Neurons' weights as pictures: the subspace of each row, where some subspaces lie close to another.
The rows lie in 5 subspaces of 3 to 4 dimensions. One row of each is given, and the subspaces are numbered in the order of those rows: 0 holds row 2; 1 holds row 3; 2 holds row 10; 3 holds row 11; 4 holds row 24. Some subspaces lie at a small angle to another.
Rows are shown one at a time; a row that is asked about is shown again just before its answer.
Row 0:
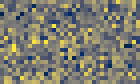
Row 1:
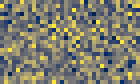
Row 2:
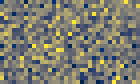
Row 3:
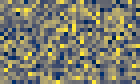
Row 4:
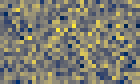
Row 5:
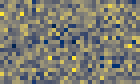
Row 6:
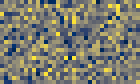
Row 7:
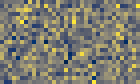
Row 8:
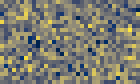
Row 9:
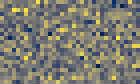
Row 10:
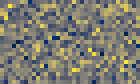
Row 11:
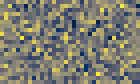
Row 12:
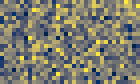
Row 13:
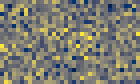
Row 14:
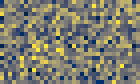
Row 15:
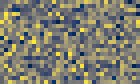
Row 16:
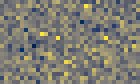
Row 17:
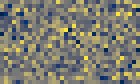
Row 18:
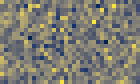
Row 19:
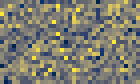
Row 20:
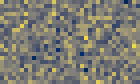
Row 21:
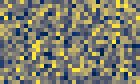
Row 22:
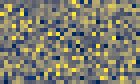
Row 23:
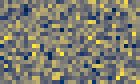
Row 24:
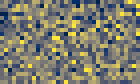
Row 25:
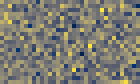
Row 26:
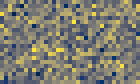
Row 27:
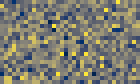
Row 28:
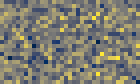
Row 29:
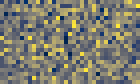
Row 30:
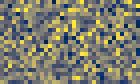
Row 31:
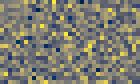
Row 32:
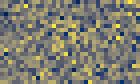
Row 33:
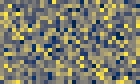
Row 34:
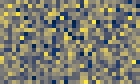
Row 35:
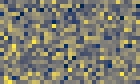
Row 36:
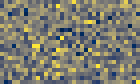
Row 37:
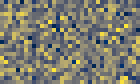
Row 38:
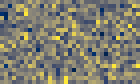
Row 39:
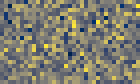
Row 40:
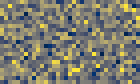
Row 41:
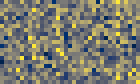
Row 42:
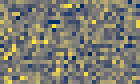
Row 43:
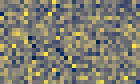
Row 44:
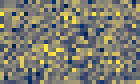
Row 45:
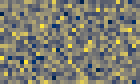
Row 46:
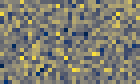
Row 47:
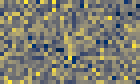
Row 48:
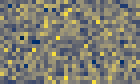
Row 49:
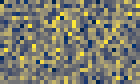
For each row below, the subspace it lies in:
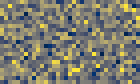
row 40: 2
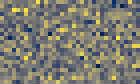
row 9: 1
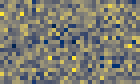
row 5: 4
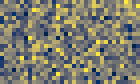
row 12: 3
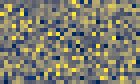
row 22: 1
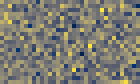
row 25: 3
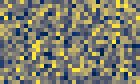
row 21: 2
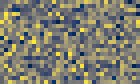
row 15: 4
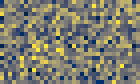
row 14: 0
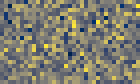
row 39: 3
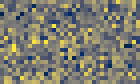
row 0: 4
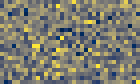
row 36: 1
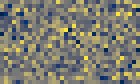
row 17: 1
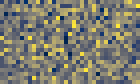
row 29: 3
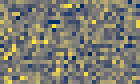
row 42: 4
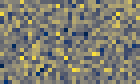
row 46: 2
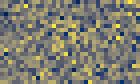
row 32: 4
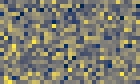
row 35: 4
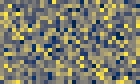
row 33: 1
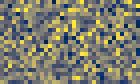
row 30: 1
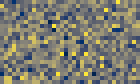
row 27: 4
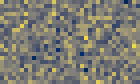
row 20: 0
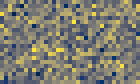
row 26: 0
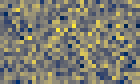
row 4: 1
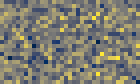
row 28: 1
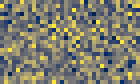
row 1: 0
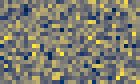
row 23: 1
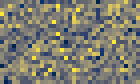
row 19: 2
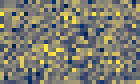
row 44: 0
